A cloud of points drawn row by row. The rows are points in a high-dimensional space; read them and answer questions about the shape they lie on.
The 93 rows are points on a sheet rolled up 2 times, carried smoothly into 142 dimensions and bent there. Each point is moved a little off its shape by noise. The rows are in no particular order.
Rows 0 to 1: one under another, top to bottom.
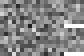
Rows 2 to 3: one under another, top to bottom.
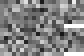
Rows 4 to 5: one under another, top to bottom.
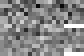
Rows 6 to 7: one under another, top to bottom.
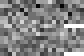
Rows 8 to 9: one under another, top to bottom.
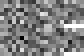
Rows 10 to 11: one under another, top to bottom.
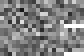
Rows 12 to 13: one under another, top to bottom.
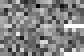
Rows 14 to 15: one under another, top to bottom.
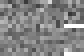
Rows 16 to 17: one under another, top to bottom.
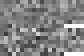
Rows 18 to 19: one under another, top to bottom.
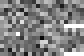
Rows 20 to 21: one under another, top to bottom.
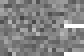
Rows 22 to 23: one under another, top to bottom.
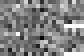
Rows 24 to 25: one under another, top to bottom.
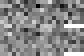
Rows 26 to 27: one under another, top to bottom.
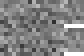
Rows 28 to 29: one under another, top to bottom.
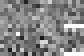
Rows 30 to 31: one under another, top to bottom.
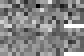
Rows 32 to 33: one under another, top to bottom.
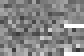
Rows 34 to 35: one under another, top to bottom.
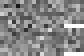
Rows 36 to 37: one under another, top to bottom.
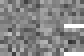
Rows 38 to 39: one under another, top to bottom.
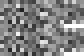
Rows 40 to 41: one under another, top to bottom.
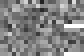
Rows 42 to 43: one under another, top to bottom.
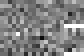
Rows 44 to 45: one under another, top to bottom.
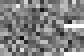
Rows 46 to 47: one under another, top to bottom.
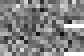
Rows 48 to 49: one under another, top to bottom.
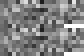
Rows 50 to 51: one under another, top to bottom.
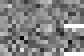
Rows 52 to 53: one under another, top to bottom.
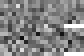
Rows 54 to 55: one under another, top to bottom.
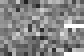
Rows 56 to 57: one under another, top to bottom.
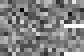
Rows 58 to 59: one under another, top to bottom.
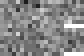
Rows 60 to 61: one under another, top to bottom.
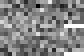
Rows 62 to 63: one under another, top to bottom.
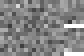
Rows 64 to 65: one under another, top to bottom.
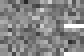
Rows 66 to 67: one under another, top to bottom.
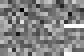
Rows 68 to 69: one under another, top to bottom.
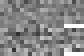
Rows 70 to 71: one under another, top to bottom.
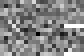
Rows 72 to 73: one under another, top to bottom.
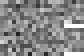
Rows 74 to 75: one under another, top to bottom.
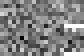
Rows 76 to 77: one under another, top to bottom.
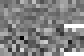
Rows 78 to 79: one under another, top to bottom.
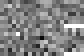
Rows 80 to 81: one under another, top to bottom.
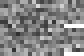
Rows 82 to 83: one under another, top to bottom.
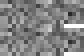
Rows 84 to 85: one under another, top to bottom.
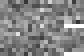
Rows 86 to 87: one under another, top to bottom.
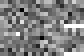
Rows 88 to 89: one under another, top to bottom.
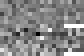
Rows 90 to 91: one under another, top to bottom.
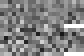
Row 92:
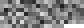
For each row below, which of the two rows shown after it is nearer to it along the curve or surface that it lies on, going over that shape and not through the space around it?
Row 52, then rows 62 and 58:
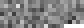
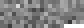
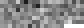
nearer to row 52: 62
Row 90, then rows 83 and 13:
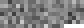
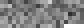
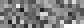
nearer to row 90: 83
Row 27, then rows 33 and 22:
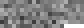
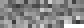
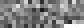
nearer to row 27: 33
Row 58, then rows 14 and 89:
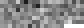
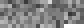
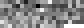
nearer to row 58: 14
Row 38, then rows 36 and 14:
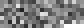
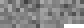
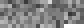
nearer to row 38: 14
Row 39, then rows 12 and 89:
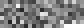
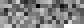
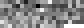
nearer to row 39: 12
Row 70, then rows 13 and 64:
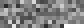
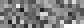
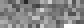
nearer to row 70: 64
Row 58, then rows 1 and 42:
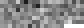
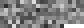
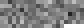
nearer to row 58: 42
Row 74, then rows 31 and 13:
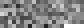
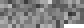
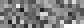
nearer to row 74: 31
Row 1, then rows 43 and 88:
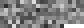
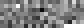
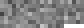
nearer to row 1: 43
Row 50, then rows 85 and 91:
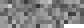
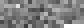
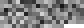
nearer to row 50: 85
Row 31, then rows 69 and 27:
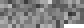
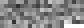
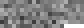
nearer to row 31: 69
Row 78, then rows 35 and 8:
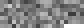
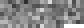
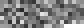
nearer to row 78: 35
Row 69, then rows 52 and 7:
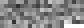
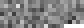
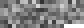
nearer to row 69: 7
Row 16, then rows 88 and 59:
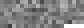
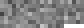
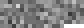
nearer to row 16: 59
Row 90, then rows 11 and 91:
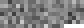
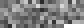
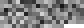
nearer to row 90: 11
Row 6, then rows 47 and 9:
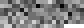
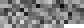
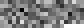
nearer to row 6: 47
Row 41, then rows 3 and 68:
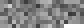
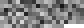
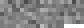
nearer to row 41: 68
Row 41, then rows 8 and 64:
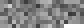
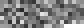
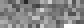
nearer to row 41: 64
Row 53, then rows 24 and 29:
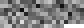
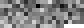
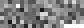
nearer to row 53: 24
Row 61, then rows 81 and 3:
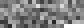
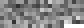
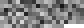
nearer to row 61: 81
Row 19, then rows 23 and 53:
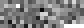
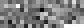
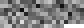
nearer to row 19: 23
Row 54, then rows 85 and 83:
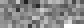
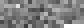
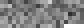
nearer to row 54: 83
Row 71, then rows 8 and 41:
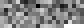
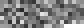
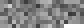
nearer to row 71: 8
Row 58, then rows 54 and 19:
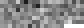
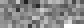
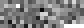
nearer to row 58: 54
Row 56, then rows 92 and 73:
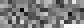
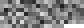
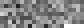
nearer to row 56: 92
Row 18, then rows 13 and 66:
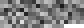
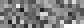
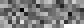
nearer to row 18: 66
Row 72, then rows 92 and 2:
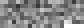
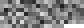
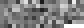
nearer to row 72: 2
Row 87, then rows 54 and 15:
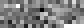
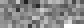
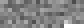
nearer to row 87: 54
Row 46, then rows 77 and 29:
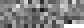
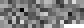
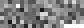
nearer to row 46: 29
